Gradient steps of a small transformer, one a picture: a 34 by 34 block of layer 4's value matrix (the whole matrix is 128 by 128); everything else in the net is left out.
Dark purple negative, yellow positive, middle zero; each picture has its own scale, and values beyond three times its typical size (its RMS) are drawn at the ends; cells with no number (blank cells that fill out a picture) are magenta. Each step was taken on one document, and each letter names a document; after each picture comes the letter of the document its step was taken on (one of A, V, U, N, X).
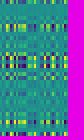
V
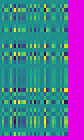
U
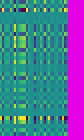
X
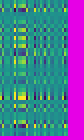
X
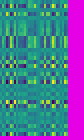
V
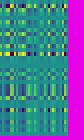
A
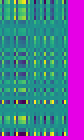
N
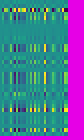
U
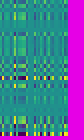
X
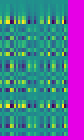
A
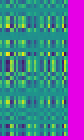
A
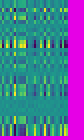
X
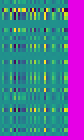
U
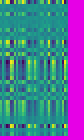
A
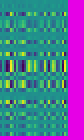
A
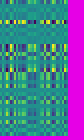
V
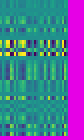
A
